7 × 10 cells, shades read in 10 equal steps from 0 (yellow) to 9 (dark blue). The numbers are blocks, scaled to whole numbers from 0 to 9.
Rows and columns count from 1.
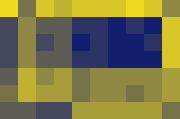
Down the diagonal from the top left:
0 4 7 6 5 4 3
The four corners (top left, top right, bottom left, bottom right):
0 4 6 5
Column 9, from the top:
1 9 8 9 4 4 3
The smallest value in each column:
0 2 1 2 1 1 1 0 1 1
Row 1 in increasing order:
0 0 1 1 1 1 1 2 4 5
